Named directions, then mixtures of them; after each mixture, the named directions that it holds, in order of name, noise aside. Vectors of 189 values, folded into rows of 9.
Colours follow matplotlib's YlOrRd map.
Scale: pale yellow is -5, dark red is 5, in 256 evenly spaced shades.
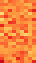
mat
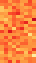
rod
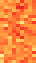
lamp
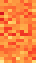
mat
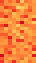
lamp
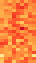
lamp, rod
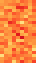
lamp, mat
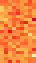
rod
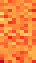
mat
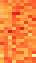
lamp, rod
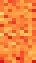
mat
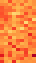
lamp, rod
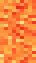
lamp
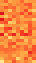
mat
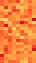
lamp, rod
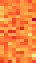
mat, rod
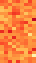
rod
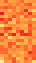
mat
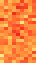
lamp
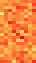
lamp, mat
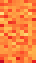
mat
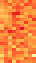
lamp, rod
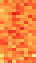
lamp, rod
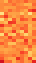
mat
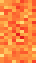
lamp, mat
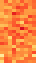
lamp, rod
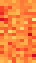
mat, rod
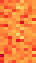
lamp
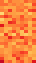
mat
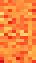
mat
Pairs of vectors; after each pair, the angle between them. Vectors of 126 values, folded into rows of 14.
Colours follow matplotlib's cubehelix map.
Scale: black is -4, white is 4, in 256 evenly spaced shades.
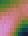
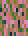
orthogonal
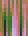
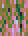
partly aligned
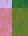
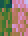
nearly opposite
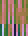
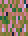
orthogonal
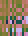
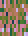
partly aligned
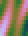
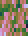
partly aligned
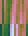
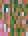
partly opposed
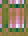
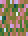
partly aligned
